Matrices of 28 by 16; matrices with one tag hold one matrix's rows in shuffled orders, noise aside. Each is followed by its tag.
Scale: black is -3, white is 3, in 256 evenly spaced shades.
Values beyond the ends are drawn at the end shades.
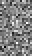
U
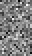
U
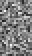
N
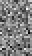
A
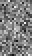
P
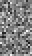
A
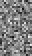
P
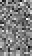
A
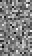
U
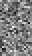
N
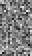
A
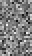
A
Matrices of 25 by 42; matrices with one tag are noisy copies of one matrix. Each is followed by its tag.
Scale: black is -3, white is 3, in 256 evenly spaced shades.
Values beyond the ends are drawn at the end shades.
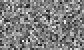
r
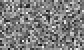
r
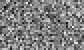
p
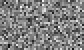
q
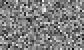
q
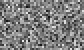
r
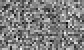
p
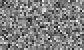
q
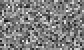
r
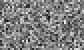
r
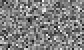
q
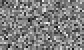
q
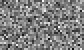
q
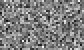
r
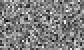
r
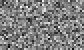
q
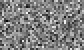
r
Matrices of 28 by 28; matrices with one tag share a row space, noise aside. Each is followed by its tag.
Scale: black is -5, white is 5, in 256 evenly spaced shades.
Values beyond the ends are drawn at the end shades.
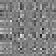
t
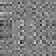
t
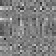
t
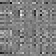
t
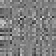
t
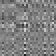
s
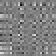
t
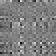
t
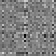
s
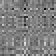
s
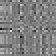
t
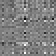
s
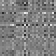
s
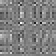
t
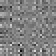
t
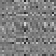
s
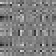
t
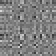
t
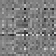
s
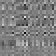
s
